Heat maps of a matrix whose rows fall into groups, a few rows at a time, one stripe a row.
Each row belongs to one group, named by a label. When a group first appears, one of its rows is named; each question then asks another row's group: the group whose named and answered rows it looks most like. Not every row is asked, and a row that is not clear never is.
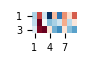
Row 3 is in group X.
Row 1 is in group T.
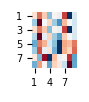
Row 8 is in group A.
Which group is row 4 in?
X
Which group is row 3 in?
X
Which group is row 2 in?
X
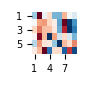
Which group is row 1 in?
X
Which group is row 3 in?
X
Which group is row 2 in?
X
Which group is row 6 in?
A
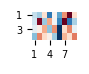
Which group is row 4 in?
T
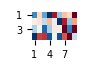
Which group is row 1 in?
T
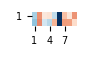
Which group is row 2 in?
T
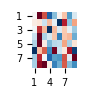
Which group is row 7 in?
T
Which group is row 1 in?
X
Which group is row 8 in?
X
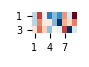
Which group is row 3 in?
X
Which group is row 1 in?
T
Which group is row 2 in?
T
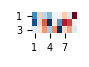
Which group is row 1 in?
T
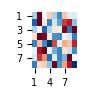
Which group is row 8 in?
A
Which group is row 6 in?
X
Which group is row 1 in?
X
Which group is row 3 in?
T
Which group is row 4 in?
X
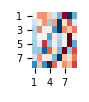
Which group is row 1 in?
X
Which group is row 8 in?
T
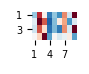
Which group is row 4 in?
A
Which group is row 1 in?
T
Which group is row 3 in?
T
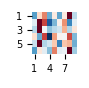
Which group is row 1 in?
A
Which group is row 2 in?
X
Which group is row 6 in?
A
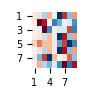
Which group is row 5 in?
X
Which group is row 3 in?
A
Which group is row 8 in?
T
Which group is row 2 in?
X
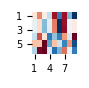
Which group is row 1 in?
X
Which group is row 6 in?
X
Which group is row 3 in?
T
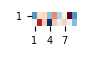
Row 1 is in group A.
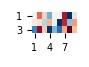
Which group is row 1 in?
X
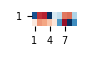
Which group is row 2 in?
X
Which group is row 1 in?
A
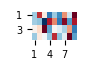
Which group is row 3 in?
A
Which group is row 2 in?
T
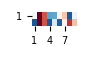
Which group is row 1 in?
X
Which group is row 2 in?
A
